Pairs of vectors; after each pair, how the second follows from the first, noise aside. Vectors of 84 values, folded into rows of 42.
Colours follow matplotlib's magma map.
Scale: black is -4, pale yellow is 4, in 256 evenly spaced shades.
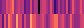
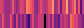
reversed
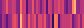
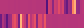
partly zeroed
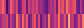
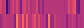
partly zeroed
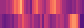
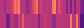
partly zeroed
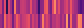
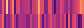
negated
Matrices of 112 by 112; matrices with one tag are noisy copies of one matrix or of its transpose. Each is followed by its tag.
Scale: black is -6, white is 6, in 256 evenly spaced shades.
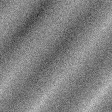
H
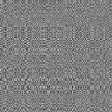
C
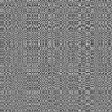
C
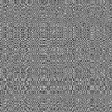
C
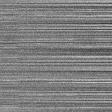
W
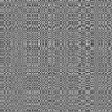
C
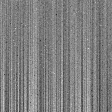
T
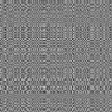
C
